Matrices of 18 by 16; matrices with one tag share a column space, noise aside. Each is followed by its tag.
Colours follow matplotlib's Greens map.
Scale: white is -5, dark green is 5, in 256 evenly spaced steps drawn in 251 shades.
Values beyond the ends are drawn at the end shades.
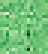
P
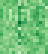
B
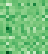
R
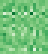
P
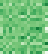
R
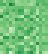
R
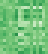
B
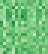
B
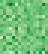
R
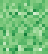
P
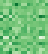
R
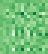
P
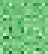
R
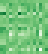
P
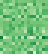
R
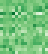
P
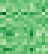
P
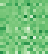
R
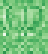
B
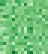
R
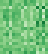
B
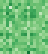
B
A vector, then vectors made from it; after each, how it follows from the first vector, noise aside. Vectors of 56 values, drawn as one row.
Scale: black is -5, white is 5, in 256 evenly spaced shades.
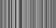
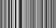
scaled up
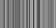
wrapped around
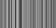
copied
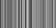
wrapped around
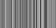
wrapped around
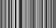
scaled up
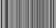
wrapped around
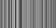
copied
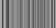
wrapped around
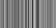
wrapped around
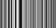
scaled up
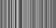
copied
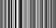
scaled up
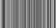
wrapped around
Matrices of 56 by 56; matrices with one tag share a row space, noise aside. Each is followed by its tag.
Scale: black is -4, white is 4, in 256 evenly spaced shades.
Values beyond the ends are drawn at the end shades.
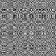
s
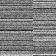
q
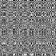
s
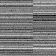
q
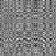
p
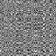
p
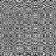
p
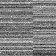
q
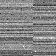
q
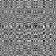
p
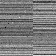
q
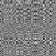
p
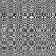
s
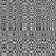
s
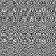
s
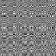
s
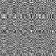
s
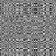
p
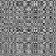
p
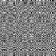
s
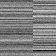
q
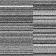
q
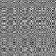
s
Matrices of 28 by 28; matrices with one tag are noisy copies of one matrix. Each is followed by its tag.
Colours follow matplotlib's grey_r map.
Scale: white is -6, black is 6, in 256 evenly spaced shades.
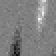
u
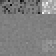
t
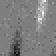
u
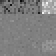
t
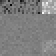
t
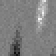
u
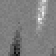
u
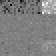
t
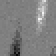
u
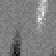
u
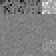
t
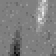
u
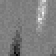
u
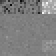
t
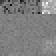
t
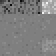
t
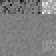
t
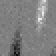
u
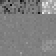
t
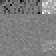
t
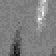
u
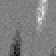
u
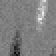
u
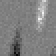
u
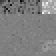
t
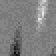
u
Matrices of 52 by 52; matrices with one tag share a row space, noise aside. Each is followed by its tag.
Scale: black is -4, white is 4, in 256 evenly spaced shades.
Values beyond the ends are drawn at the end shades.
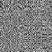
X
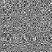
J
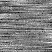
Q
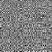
X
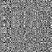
J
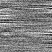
Q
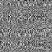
X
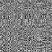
X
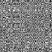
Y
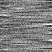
Q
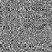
X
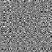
J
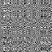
J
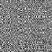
X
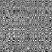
Y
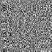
J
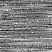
Q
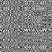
X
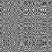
X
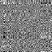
J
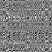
Y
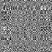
J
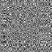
J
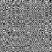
Y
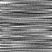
Q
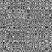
Y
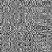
X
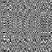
J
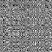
Y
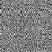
X
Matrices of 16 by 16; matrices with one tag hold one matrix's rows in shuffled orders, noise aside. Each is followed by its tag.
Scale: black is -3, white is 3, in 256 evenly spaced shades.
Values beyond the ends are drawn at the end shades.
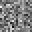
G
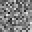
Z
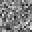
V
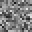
V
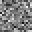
V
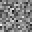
G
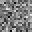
Z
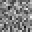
Z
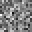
G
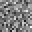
Z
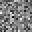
G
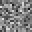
G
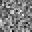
G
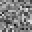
V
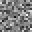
V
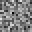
G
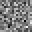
Z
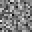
G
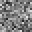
V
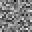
V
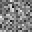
G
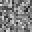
G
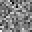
G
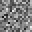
Z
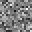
V
